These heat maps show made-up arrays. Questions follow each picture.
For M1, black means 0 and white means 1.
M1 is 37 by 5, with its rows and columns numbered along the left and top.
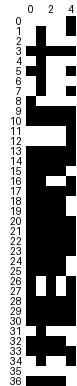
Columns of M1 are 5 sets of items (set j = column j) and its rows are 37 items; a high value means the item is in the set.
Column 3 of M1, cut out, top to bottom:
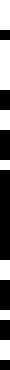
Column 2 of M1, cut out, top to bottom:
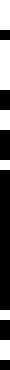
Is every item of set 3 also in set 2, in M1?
no
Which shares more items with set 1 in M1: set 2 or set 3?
set 3
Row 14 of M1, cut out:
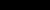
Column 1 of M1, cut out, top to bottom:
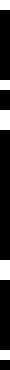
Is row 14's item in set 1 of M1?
no
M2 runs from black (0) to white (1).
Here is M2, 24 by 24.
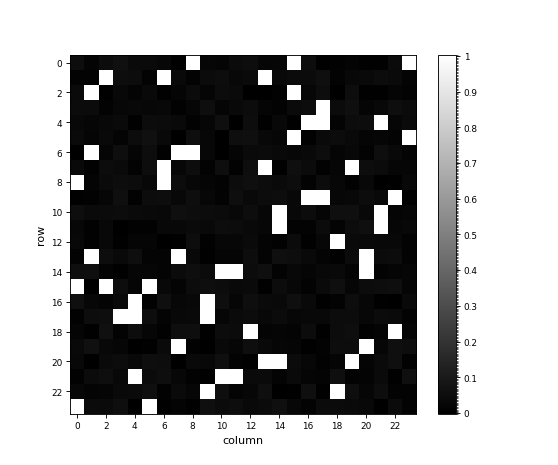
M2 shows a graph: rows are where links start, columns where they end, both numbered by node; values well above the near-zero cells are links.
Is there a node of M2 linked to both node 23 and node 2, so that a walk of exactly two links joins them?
no
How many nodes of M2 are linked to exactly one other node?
2
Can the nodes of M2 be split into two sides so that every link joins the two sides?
yes
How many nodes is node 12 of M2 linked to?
1
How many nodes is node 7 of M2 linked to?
3
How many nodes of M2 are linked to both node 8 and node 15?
1
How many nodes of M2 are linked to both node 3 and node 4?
1
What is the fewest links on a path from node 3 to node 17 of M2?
1
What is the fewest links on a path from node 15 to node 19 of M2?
5
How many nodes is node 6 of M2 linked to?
3
